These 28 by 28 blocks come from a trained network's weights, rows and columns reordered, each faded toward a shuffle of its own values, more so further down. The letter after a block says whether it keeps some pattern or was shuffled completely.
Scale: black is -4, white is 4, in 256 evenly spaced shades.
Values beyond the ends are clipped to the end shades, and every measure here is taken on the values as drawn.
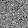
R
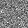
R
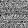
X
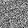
R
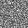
R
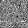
R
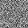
X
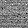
X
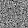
R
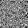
X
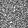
R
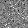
R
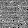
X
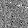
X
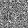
X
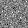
R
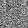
X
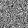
R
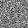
R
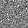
R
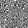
X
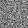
X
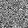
X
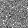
R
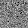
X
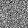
X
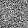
X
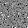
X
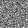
R
